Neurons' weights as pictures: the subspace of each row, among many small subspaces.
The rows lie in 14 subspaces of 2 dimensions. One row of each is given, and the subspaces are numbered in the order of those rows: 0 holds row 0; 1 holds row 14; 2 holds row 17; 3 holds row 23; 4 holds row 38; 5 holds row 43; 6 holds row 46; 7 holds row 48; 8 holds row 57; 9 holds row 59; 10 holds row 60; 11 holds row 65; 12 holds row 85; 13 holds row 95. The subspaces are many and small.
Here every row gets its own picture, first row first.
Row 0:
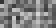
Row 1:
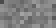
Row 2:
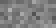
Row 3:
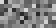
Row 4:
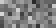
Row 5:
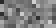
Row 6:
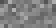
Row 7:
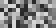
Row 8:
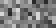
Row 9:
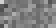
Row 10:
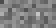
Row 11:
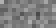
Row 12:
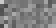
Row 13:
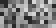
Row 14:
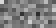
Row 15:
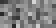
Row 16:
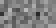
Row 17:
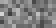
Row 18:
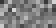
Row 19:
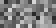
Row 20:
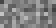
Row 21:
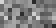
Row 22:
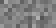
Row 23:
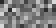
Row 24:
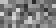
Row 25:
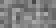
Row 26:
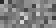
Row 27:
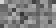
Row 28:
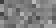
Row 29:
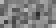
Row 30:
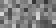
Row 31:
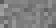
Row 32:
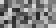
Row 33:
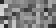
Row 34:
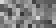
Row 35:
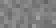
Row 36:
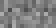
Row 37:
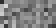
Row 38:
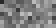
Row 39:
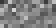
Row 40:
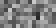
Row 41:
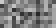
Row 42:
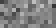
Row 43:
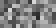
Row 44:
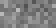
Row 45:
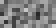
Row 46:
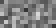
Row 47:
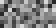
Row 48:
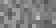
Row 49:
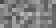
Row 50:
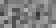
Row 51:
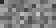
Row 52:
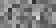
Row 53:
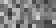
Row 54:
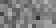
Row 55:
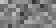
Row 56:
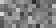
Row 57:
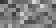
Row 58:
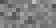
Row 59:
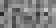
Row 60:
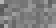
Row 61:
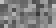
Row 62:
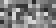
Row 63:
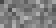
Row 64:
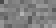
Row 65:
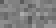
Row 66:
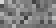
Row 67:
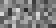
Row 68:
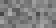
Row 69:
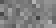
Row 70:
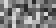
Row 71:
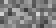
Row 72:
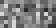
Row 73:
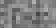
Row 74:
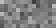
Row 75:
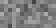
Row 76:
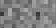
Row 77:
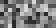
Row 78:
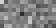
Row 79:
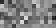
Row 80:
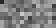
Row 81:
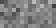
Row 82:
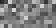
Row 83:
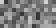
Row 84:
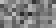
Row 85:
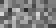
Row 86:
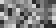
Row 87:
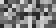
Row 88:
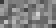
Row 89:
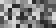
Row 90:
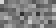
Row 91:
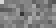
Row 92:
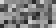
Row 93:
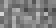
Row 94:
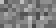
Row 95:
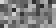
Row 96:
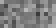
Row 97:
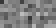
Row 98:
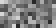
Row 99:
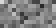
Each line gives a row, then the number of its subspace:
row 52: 5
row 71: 2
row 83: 7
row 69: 1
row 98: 6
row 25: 0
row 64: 5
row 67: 12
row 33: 10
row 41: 0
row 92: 6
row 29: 6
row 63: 8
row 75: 8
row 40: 5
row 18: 3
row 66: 2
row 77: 8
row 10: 4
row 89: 5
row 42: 13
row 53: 7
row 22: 11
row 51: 4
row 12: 10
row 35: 7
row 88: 6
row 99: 8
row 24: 9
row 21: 5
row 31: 10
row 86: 1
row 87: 11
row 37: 10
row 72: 13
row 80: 4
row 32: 12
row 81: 13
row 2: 11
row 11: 1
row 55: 8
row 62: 0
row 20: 9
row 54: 7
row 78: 5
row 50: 6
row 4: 12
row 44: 13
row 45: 6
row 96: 13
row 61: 13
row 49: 0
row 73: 0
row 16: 12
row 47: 3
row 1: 4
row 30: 1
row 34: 7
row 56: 12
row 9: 10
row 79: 2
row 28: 1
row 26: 2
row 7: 3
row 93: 9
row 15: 6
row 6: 3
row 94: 11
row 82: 3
